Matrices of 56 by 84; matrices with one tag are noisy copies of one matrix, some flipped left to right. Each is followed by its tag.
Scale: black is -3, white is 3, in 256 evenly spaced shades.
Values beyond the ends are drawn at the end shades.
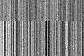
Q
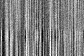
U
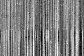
U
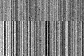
Q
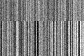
Q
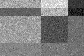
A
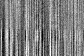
U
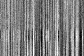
U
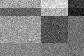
A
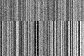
Q
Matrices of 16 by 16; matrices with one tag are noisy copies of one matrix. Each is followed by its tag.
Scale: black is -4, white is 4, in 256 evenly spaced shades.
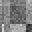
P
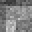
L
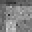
L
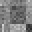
P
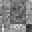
P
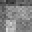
L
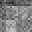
L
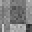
P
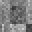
P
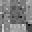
P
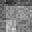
L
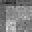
L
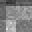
L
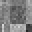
P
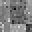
P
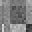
P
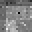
L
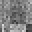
P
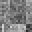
P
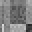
P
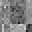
P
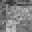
L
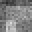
L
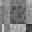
P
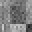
P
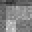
L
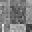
P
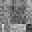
P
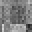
P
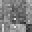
P
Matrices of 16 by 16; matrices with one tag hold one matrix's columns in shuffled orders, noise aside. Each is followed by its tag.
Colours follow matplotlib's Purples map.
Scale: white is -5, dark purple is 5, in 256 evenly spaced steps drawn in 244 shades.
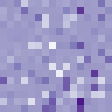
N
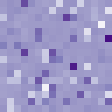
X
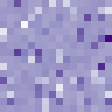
X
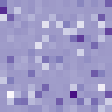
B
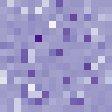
X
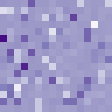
X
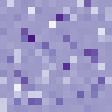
X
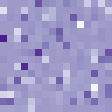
X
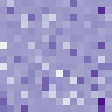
N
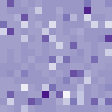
B
